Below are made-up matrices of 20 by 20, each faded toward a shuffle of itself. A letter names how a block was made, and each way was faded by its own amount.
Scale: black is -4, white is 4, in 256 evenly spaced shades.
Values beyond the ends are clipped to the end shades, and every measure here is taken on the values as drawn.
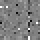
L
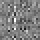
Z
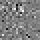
L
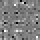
L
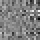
Z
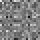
Z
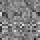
Z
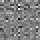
Z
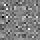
Z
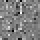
L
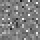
L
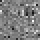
L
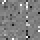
L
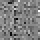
L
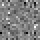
L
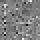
L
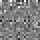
Z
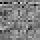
Z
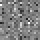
L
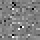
L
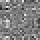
Z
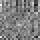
Z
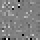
L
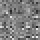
Z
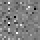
L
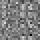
Z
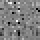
L
